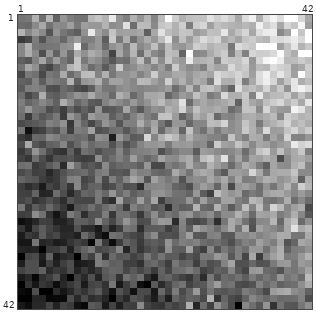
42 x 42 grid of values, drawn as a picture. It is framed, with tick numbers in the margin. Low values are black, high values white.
Mirror symmetry: none. Grain: fine. Stripes: none. Ninth with the lowest average: bottom left. Ninth with the highest average: top right. Slope: up to the top right.
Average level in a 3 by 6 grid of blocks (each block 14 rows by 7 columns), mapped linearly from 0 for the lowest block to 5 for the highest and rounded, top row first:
233445
122334
011223
